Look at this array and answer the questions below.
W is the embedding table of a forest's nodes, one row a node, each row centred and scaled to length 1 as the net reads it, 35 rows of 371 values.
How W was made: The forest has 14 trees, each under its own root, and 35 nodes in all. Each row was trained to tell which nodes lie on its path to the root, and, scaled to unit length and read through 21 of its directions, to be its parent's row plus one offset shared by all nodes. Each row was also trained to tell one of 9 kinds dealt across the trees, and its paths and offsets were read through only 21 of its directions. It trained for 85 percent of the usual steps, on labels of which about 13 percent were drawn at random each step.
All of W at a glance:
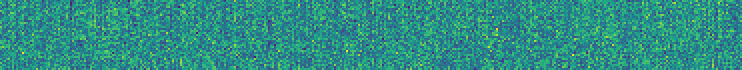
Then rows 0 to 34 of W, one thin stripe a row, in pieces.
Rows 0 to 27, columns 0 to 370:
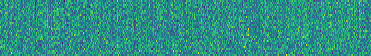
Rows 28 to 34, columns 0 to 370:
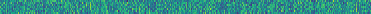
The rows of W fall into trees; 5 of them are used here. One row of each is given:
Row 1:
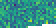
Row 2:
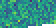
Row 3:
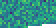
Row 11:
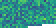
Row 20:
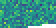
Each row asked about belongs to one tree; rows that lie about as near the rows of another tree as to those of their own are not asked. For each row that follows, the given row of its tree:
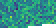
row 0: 2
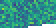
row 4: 11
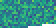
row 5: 2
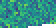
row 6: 2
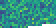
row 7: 11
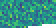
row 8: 3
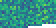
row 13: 11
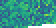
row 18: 2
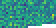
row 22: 20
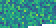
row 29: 11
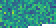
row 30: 1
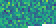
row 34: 3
